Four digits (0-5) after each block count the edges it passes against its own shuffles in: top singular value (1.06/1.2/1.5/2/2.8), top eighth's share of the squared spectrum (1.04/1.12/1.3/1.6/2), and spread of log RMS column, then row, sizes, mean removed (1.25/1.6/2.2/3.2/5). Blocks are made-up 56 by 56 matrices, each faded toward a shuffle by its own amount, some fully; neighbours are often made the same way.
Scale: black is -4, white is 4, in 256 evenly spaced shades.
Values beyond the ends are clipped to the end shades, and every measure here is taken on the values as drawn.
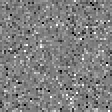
1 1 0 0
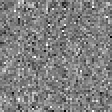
3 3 2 1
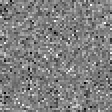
2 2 1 0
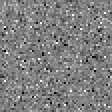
0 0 0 0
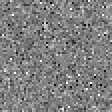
0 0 0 0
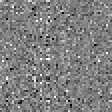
3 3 2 0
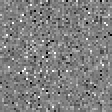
1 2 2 0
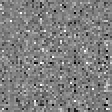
3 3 2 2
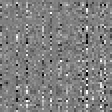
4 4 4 2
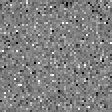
0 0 0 0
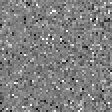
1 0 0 1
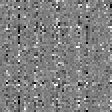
3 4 3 2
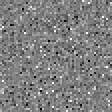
0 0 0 0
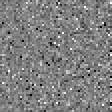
2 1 1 0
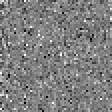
2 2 2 1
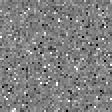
0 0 0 0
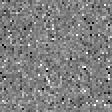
1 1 1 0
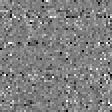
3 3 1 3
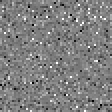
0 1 0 1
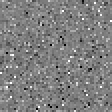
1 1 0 0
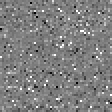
1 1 0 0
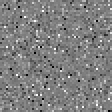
1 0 0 0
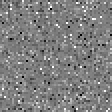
1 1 0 0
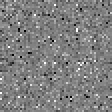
1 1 0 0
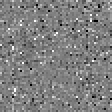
2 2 1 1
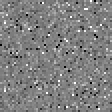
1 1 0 0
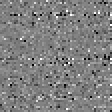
3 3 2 2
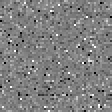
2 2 0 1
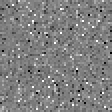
0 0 0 0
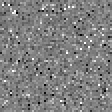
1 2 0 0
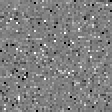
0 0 0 0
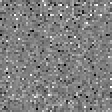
2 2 0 1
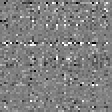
3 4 2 3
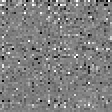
3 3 2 2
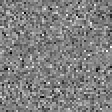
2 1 0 1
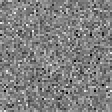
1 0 0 1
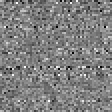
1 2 0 3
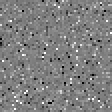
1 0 0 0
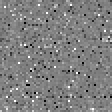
1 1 0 0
